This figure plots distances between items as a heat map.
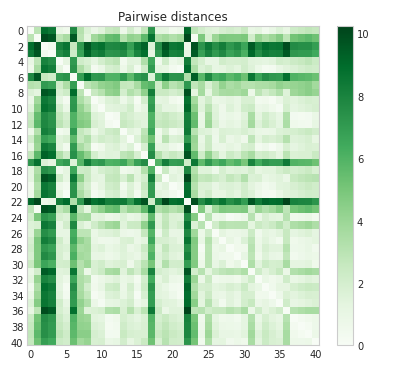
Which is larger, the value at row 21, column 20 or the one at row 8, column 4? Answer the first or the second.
the second
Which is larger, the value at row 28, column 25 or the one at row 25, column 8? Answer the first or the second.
the first
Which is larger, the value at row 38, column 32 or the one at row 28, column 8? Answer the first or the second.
the second
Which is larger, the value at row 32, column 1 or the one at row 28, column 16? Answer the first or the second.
the first
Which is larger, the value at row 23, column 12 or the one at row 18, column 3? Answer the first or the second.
the second
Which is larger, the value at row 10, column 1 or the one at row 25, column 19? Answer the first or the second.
the first
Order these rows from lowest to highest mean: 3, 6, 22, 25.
25, 6, 3, 22
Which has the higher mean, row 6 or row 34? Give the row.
6
